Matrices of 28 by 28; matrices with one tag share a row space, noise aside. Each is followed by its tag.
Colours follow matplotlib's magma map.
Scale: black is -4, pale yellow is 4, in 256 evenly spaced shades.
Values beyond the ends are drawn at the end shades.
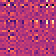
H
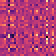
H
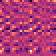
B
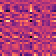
B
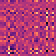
H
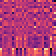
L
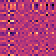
H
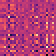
H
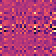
L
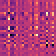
H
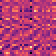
B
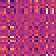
H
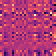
L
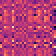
L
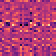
B
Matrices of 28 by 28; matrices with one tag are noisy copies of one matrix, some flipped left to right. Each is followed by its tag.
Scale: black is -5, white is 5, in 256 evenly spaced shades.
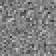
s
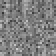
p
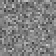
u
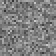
u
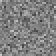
s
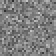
u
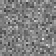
u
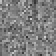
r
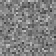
u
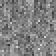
p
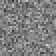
u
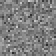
u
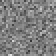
s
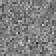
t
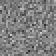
s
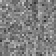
r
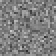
s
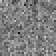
r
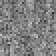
p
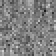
p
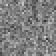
r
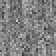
p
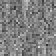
p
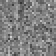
r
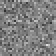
u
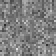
p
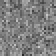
p
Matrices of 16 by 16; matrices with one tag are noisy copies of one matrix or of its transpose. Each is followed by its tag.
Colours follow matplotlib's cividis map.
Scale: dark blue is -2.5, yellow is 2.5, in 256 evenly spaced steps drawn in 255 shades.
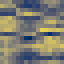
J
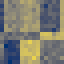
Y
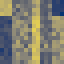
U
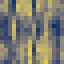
J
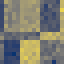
Y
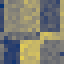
Y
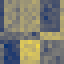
Y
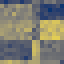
Y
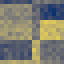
Y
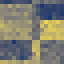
Y
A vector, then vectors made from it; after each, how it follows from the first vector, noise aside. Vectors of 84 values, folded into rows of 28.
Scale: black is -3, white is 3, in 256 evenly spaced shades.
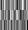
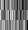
sign-scrambled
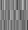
shrunk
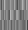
shrunk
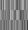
shrunk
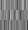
shrunk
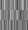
shrunk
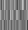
shrunk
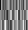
reversed
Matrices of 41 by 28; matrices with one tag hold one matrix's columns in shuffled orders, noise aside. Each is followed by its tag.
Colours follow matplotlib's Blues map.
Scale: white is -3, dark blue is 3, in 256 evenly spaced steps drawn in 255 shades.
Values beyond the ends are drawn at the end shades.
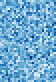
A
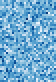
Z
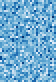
A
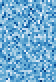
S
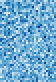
A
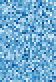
S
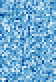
Z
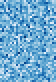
A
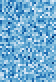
A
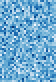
A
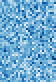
A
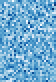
S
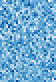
S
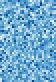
S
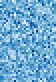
S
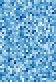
Z
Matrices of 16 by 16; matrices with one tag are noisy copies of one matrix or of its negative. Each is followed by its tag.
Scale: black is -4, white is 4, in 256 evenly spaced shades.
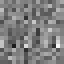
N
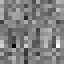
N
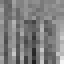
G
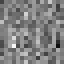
N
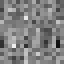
N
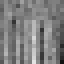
G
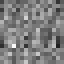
N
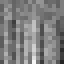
G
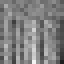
G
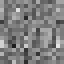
N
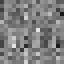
N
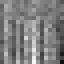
G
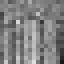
G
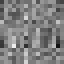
N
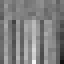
G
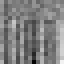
G
